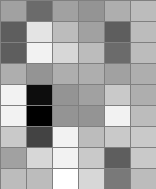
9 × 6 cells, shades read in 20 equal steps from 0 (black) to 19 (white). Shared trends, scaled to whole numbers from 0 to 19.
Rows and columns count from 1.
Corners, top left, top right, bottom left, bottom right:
12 14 14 14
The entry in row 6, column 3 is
11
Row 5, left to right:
18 1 11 12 15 13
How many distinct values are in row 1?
5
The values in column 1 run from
7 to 18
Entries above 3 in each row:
6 6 6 6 5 5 6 6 6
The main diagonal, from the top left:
12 17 16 13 15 14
